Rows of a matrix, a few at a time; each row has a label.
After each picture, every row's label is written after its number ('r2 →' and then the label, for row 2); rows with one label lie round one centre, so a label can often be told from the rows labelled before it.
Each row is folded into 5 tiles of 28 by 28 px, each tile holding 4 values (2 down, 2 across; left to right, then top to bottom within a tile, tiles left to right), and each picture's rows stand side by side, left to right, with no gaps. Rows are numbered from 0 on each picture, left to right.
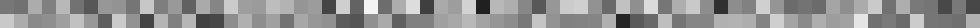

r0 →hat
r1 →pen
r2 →pen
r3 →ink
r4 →pen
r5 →hat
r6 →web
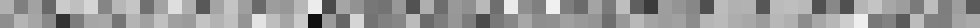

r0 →pen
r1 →ink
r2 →web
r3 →pen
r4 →hat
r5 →ink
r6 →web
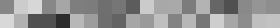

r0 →web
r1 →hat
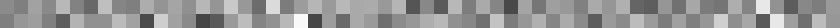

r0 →hat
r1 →pen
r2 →web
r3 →hat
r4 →hat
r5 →hat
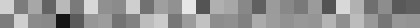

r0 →pen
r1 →ink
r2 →hat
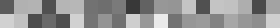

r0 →web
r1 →ink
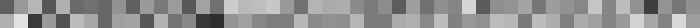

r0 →web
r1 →pen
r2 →hat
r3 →ink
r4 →hat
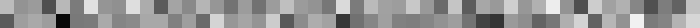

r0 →pen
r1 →hat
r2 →pen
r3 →pen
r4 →hat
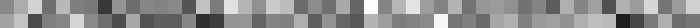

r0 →web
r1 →pen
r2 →pen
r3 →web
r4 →pen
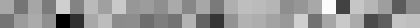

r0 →pen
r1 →pen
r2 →ink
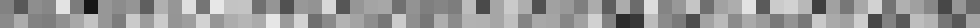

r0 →hat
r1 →ink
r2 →ink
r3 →ink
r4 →pen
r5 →ink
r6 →web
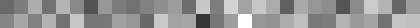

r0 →hat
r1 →pen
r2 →ink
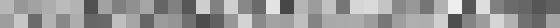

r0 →hat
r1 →pen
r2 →ink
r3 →web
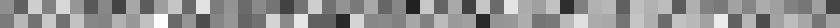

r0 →hat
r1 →web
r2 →web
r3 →pen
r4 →ink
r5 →web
